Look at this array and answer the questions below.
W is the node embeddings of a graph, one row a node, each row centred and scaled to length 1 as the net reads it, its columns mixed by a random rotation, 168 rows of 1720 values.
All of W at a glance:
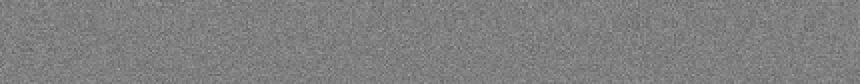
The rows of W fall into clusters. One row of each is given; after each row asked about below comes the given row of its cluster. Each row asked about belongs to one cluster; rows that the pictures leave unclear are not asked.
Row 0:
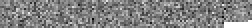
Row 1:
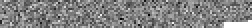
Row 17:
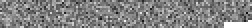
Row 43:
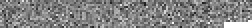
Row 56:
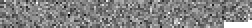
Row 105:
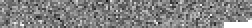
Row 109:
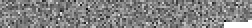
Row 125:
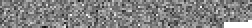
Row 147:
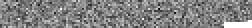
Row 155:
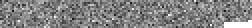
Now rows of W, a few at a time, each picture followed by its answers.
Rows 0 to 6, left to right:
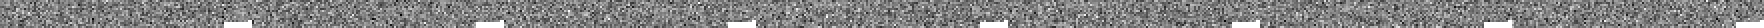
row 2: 1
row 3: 125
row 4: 125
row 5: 17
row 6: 155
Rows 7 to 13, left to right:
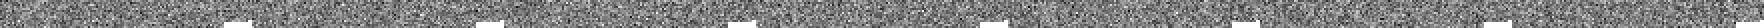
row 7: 155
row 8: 155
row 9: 147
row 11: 56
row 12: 1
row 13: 0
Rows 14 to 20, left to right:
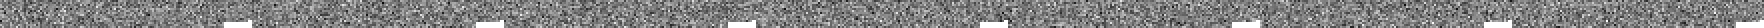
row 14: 1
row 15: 155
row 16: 0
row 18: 125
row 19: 43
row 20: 125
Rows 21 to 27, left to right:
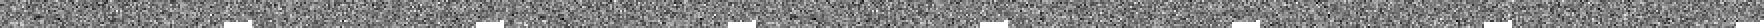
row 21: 105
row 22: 155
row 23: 105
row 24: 105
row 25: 155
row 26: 56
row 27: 109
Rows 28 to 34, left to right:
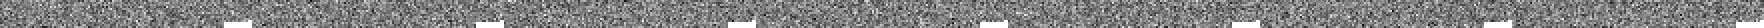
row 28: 125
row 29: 56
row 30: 17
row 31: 105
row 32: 0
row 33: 125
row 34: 43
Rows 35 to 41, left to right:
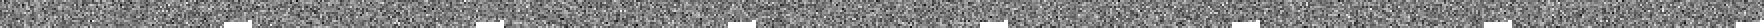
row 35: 155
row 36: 109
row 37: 105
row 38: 109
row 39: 125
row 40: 125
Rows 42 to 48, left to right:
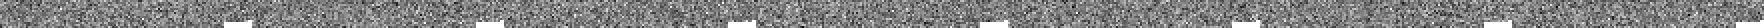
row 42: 147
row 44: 125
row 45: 125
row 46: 56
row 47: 43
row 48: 17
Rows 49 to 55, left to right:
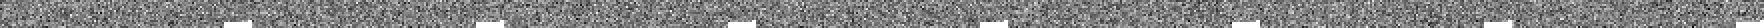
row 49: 125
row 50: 0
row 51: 155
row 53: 0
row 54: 125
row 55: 43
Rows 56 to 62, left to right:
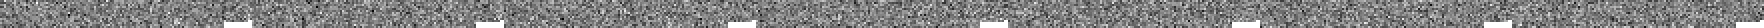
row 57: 56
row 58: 105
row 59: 43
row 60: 0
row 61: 147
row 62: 17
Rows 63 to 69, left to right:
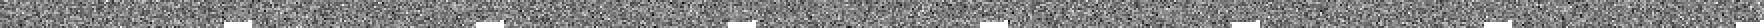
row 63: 0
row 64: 155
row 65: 1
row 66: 43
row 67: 1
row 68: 109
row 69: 56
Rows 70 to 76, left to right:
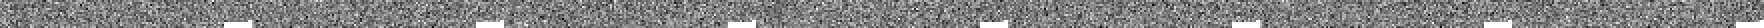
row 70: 109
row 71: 43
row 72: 105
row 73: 147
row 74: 43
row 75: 43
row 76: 147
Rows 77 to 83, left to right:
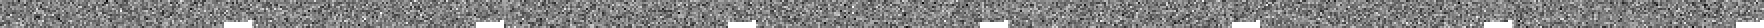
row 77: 105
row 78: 155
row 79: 147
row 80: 1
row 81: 155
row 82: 109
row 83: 43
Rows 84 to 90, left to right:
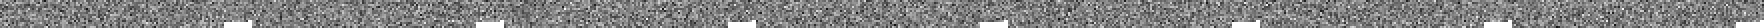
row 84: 109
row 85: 43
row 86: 147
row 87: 1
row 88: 109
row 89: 109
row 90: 125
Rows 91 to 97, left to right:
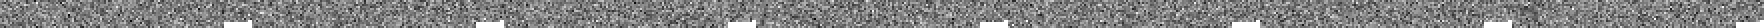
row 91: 56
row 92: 0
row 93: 155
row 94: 105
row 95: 155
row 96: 0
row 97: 147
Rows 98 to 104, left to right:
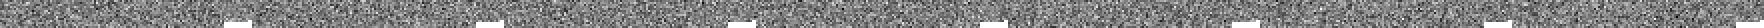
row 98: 0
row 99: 105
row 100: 109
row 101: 109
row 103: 147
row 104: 147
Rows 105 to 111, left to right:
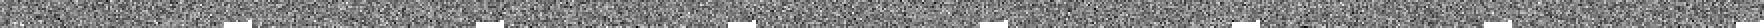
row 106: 17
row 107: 17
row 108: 1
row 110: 125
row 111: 0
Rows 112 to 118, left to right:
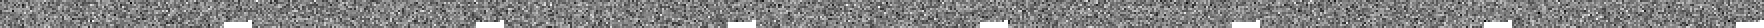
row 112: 155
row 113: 17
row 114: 125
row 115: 155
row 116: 1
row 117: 109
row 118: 125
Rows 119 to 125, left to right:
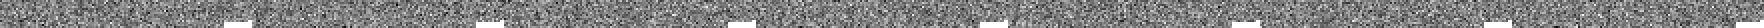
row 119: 0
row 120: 43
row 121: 155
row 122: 125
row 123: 105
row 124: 155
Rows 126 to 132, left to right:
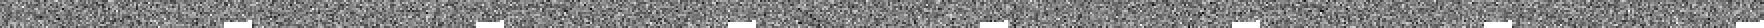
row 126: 105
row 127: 147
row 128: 109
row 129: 105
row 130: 43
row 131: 109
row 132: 105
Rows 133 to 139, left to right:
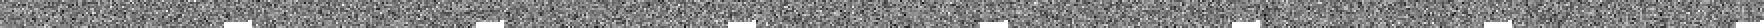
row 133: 155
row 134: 155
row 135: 43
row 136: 1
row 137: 0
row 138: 43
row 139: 1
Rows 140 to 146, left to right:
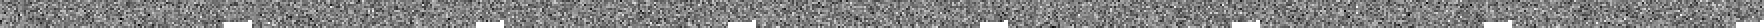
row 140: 1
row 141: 105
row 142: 109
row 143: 17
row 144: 125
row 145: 1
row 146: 155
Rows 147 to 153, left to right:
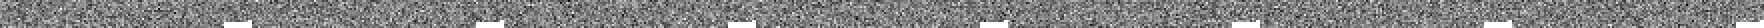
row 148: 17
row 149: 56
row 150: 17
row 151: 43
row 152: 105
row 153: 0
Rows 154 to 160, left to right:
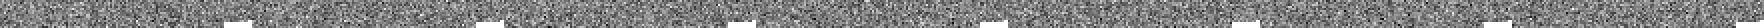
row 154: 125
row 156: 125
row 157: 105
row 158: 0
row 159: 1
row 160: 147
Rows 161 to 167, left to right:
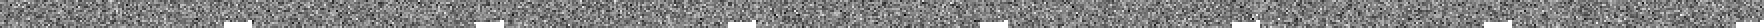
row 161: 105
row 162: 1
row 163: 105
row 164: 1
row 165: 56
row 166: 147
